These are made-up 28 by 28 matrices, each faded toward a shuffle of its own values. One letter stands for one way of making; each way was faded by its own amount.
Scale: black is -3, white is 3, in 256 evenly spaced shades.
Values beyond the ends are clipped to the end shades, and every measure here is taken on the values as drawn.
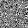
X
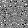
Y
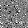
Y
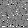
Y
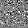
Y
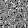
Y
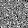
X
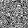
X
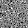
Y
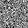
X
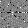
Y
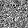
X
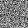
X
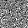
X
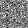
X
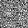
X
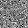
X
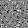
Y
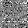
Y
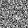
X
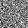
X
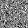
X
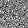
X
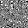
Y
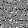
Y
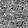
X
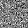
X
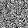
X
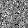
X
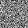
X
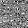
Y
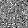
X
